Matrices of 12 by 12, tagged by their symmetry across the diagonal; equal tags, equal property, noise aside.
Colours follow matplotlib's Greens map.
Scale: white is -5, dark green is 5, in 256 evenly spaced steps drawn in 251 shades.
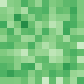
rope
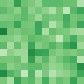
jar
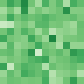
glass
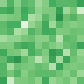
rope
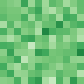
glass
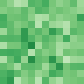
jar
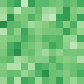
glass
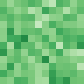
glass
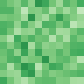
jar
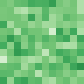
jar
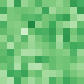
glass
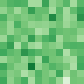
jar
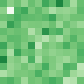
rope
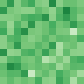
rope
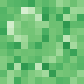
rope
